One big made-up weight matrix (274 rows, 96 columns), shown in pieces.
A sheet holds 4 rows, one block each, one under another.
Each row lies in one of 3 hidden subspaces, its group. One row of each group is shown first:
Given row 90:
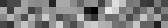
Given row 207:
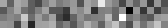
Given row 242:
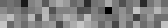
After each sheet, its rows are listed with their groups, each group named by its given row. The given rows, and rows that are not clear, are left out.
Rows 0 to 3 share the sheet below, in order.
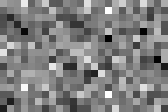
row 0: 242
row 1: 242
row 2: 90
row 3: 242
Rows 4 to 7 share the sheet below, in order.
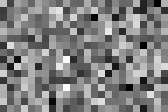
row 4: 90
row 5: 207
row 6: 207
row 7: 207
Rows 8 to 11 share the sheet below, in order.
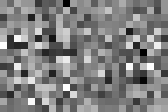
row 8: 242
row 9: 207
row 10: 207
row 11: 242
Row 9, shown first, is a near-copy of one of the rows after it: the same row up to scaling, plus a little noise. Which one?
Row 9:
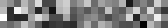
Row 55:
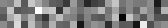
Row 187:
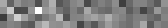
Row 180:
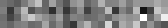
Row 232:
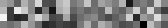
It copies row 232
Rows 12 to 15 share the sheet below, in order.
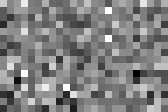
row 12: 242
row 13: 242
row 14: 90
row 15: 242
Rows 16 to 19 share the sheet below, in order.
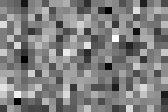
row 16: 242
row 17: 207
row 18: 242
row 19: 207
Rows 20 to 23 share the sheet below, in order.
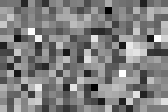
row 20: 242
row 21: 207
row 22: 207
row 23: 207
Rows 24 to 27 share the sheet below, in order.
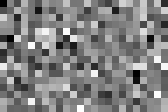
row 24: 207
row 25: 242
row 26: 90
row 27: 242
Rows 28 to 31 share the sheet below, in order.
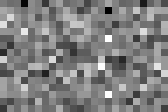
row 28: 242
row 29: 242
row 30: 90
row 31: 242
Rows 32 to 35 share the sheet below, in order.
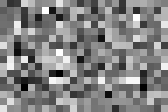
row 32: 90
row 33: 90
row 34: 90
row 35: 242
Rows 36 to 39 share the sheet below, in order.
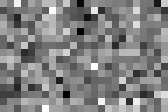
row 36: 90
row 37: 90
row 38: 90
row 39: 207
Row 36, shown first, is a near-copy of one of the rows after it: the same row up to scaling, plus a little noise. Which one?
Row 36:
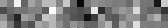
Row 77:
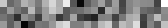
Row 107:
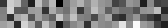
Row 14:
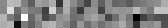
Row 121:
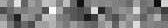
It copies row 121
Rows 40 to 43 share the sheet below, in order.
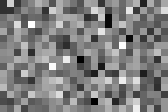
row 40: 207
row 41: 207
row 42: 90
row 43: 90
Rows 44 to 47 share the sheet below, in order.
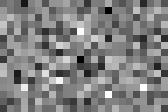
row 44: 242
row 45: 90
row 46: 90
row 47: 242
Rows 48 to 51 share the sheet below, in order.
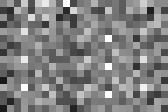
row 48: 242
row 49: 242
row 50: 242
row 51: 242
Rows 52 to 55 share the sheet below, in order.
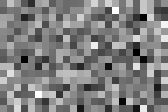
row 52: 207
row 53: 90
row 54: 242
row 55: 207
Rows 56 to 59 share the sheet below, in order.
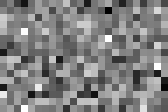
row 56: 242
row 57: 242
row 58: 90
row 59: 90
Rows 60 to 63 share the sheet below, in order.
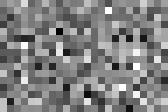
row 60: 242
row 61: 207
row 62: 207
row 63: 207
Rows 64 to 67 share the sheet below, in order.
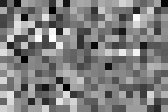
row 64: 90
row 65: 90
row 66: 242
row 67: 242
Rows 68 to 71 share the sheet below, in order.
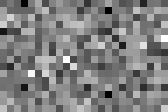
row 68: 242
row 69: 207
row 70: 242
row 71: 242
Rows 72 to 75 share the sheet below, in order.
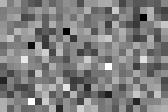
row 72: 207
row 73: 242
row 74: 242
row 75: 242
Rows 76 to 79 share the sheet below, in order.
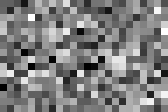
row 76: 242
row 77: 90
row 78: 90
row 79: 207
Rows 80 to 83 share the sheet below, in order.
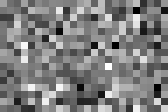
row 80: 90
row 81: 90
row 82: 242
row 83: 90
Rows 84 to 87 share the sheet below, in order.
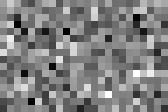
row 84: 90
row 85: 242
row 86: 90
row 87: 242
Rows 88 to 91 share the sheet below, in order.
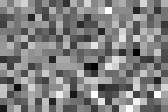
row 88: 242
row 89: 90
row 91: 207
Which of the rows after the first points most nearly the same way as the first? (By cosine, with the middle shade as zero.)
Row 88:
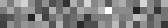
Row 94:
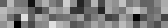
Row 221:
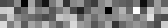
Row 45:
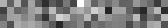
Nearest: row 45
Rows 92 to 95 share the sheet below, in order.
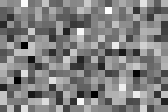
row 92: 242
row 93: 90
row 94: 90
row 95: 90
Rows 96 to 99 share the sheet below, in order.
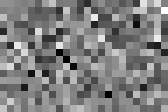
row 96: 90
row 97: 90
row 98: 242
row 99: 242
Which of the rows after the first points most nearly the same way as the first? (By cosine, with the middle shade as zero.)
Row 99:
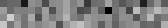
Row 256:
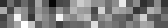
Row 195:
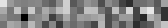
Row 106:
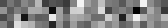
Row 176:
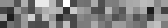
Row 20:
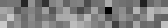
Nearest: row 20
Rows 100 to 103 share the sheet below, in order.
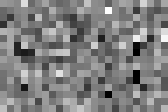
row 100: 242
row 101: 90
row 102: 90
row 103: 242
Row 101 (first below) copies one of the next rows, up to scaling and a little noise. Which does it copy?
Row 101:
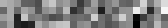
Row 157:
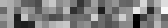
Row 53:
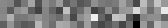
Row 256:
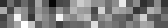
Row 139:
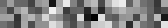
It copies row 157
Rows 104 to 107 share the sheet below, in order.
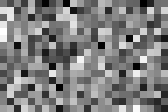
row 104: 242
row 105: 207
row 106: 90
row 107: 90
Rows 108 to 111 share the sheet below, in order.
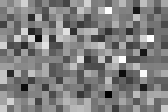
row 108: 242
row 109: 207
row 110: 207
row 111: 242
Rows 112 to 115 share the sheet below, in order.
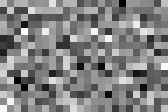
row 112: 90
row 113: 242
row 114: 90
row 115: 242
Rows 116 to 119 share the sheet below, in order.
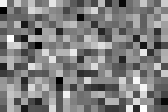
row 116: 90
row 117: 207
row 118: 90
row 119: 207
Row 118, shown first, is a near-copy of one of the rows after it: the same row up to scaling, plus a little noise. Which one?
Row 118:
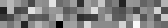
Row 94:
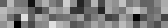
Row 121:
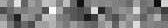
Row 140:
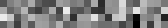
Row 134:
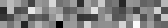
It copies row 134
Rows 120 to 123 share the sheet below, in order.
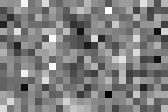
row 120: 242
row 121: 90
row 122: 90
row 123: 242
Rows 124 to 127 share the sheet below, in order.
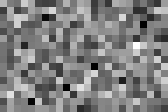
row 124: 90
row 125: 90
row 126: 90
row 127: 242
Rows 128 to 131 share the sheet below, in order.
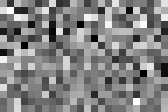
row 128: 207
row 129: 90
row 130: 207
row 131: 90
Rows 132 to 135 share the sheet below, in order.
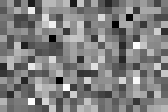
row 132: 207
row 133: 90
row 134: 90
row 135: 242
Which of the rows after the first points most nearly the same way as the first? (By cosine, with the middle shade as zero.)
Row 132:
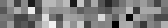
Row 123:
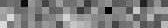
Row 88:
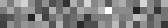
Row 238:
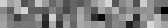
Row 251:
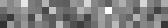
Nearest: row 123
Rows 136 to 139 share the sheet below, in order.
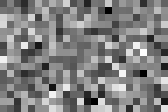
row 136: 242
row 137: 207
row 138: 207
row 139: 90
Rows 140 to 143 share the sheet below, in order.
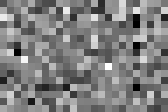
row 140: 90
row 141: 90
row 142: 242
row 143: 242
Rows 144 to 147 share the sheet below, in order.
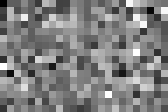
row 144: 207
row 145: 90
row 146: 90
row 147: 242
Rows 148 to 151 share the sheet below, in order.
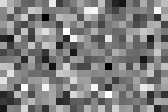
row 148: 90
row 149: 242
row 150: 242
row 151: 242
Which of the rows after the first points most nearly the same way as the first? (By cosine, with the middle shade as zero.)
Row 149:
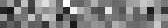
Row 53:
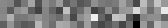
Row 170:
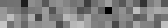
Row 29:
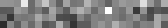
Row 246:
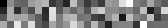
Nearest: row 29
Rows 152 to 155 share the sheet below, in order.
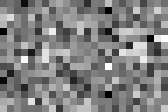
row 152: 242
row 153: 207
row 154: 242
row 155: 242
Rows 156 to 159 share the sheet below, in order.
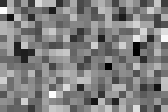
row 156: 90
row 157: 90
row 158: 242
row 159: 90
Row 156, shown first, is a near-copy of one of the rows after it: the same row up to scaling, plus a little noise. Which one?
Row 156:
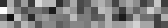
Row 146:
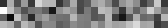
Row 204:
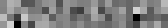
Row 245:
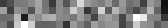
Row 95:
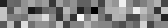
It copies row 146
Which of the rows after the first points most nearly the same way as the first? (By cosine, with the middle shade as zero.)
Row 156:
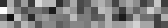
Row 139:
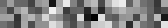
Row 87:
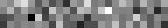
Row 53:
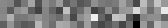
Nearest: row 87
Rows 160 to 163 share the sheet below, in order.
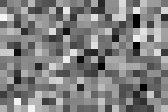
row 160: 90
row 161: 90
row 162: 90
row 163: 207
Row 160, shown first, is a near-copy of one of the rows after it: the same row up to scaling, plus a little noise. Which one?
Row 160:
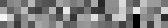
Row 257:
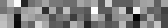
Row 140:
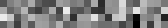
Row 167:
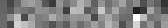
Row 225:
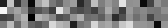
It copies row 140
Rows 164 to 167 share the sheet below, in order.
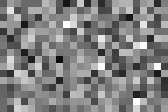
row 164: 207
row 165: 207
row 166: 90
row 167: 90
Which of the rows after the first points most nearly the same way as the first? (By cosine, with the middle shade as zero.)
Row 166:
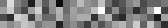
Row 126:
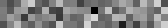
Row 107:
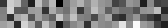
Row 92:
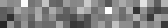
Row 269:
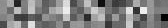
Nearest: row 107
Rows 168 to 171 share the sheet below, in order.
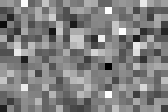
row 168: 242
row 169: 90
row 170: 242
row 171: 242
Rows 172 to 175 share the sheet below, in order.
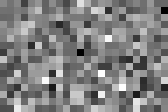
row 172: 90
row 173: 242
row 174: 207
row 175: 90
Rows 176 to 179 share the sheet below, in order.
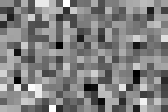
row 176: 242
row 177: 90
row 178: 90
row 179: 207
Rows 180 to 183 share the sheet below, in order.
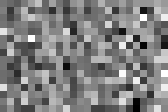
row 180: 207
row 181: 207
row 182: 207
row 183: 90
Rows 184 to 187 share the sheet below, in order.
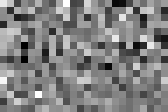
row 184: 207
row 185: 207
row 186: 242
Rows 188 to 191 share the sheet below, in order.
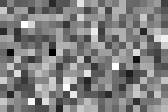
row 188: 90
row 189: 207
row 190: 207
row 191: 242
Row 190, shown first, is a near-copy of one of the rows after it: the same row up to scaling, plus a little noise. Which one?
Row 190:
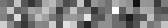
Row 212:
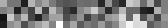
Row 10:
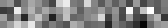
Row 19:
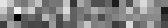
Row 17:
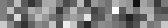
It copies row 17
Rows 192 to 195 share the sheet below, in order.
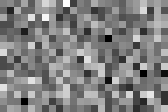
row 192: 242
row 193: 242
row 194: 207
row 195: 207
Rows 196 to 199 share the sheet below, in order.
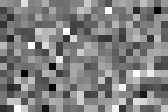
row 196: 242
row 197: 242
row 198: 90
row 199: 90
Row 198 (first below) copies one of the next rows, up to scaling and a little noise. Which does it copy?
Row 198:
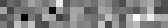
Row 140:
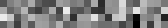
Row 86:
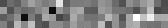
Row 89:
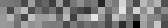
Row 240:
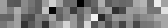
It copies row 86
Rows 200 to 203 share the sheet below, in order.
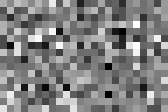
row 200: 90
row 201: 90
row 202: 242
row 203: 242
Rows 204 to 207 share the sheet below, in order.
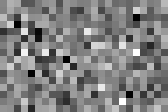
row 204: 90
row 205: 207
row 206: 242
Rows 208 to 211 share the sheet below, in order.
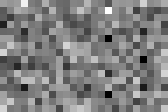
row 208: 242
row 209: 242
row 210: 207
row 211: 242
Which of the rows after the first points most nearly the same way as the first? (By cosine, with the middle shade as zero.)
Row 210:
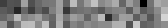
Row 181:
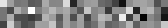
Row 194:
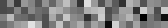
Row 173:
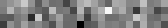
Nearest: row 194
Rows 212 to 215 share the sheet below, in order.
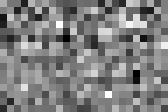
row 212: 207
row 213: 207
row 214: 90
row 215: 242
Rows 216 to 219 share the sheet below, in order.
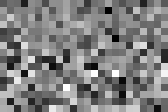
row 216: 242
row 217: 207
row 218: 90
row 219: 90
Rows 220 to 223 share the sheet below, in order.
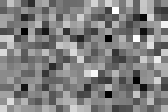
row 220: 207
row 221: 242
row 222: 90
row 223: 242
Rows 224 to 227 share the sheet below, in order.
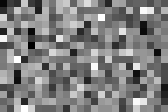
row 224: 207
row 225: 90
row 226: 90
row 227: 90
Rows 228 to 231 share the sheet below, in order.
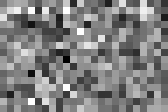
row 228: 207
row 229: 90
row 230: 242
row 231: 242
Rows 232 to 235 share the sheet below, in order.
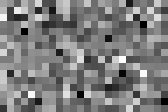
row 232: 207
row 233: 242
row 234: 207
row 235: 207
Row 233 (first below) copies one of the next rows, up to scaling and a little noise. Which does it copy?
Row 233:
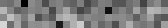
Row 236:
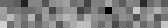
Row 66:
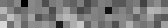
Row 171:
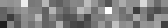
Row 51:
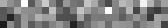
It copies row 66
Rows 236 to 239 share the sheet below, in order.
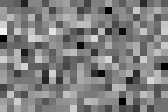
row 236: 242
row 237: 90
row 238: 207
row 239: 207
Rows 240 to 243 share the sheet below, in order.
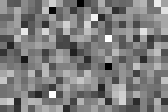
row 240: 90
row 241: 242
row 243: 90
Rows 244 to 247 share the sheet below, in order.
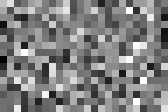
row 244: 207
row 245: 90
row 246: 207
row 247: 90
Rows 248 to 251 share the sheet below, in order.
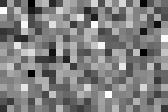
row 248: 90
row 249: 207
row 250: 242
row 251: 242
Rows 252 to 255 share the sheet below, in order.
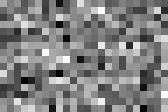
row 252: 90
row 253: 207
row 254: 90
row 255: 207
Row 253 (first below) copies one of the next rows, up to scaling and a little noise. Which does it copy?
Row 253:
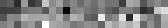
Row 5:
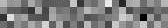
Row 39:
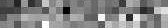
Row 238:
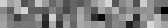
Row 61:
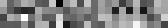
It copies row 39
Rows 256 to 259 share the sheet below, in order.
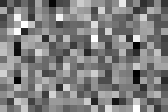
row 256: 90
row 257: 90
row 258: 90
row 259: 90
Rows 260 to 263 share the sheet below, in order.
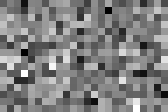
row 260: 242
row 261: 90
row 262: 90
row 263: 90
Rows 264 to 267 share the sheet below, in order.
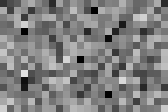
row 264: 90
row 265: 242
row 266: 90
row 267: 242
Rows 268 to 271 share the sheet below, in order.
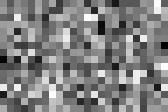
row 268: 90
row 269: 207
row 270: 207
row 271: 90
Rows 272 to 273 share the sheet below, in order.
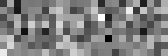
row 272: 207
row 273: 242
